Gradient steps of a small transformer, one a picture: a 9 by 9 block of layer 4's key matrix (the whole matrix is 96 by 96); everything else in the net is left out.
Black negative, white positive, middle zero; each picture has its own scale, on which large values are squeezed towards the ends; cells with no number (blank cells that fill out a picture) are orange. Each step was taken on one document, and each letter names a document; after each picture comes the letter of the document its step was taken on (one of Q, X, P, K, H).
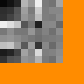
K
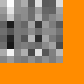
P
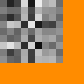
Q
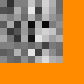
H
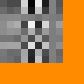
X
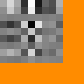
H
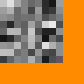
H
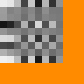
X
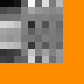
P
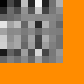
P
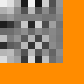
X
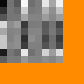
P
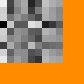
Q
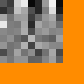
H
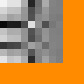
Q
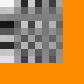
X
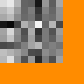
Q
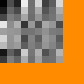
P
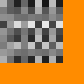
Q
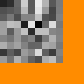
H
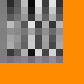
K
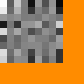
H
